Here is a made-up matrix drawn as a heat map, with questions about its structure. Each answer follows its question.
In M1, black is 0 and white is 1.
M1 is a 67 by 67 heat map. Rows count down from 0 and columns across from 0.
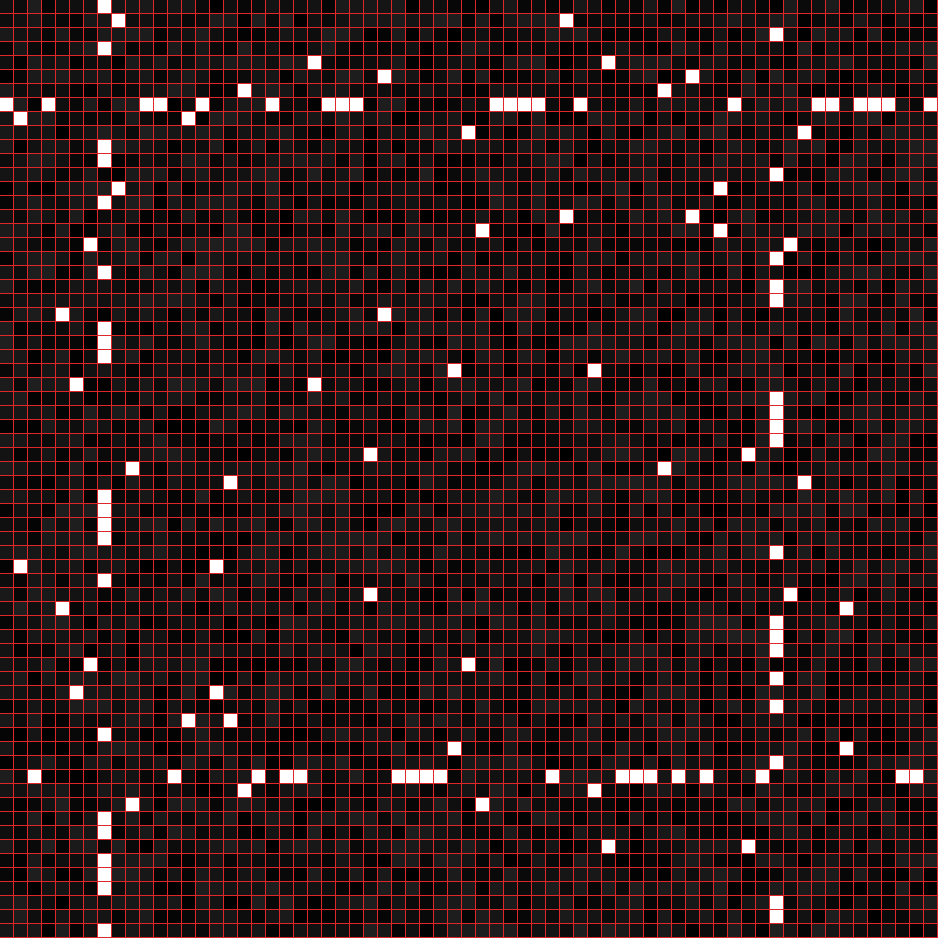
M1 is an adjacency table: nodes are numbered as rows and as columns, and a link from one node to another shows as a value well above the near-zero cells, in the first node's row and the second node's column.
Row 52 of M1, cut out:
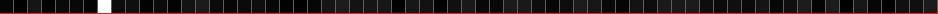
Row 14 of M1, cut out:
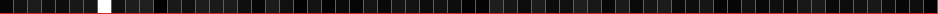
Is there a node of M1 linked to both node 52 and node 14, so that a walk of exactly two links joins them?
yes
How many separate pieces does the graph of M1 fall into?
3
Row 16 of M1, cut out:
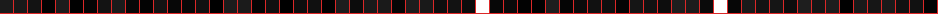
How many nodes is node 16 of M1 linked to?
2
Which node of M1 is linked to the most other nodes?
node 7
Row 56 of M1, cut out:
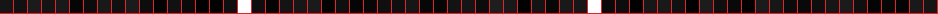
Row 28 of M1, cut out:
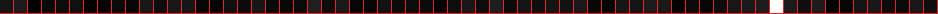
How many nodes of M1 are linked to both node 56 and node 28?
0
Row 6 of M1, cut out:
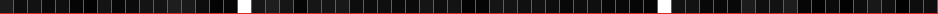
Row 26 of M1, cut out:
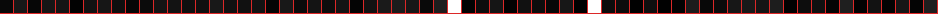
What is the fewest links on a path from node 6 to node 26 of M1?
4
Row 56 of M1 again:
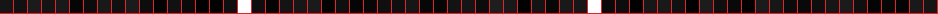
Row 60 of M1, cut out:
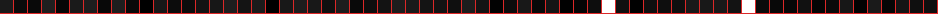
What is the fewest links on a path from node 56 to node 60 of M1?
5
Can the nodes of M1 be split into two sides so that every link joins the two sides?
yes
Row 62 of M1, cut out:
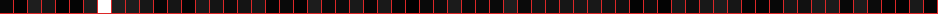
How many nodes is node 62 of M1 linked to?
1
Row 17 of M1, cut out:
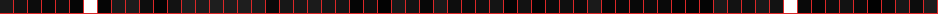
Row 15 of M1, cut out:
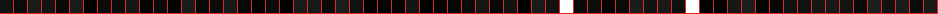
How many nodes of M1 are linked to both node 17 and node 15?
0
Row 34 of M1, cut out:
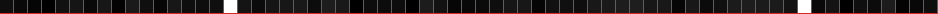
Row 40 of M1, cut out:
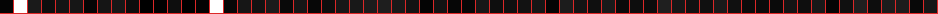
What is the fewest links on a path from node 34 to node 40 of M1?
6
